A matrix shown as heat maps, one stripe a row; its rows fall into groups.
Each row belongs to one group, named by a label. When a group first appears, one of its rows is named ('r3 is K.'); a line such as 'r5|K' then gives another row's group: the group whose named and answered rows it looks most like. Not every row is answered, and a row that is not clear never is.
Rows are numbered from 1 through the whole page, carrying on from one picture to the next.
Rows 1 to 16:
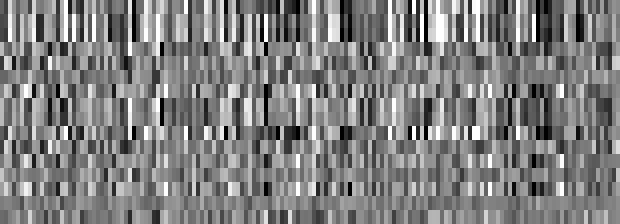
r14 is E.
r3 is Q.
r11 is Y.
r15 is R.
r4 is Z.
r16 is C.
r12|E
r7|E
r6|C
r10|Q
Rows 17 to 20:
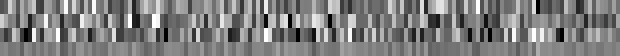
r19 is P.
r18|Z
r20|R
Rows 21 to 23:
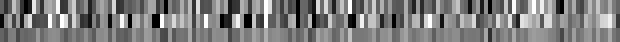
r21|P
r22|C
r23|P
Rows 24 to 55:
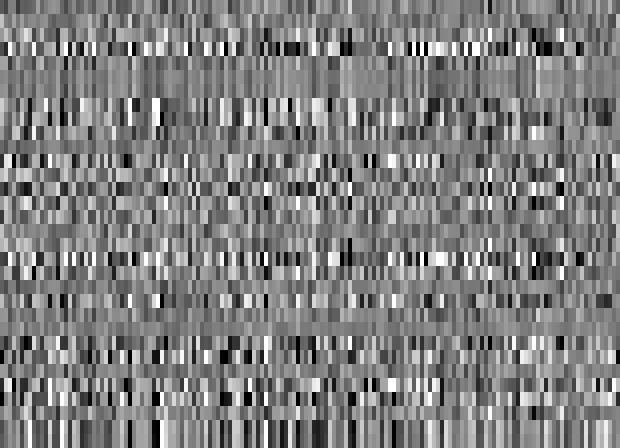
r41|E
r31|Z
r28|R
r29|R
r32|Z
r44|P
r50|R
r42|Q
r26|E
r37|P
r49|C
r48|P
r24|P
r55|C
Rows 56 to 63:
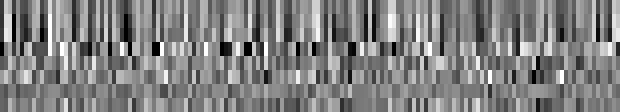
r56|Y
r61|E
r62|P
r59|C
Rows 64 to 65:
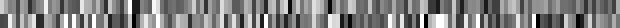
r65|Q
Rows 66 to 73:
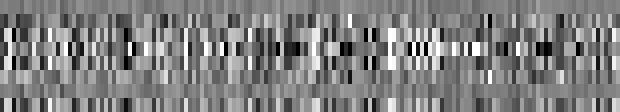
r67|P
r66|R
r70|Y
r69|Q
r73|Y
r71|E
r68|Y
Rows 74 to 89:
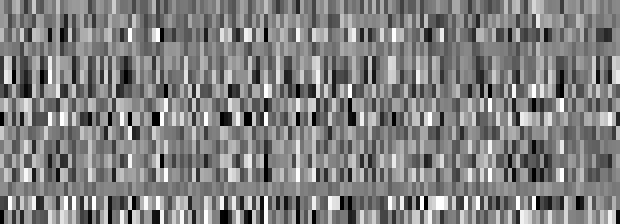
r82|C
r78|Y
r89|C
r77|R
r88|Q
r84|E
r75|R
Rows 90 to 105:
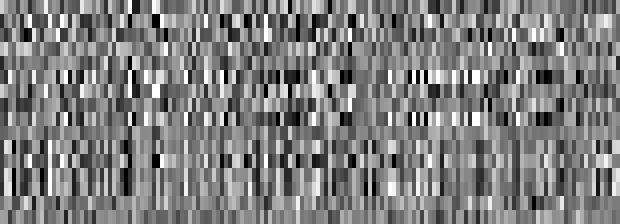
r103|Y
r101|C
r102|Y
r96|Z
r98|Q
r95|Q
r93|E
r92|P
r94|C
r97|P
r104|E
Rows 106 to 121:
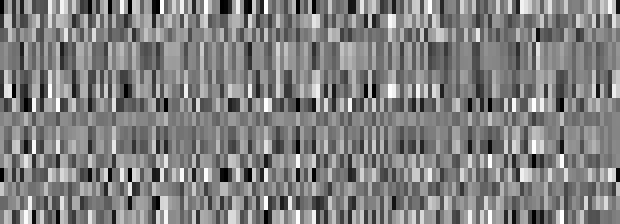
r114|E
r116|P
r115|P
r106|C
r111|Y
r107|Y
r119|Z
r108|Q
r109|R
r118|C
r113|P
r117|E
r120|C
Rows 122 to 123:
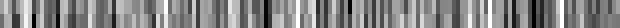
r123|E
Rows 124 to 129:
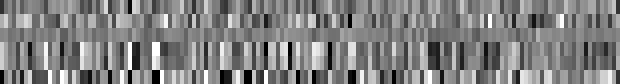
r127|Z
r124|C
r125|E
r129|C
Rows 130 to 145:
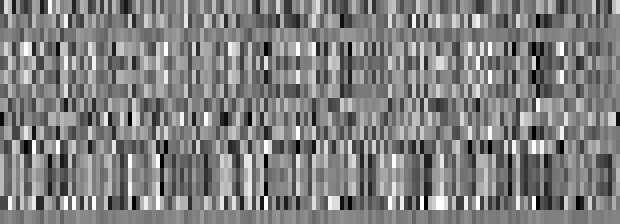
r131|Q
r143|Z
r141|Z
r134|Q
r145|R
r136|Q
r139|E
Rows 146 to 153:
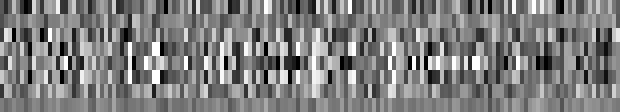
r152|Y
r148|Y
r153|P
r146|P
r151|Z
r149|Z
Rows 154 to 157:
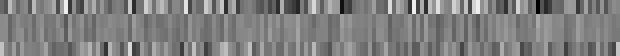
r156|R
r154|Q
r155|R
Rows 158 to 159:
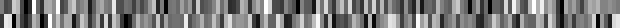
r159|Y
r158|P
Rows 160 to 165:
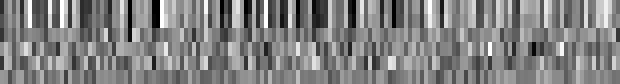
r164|Y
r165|R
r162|C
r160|C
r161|C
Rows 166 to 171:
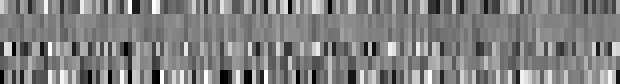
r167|R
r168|R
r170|C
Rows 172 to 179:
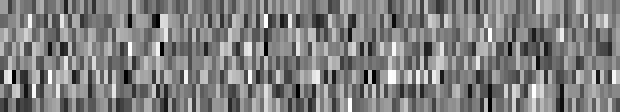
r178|P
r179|P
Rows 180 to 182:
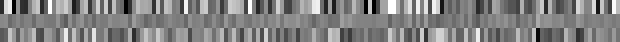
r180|Y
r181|R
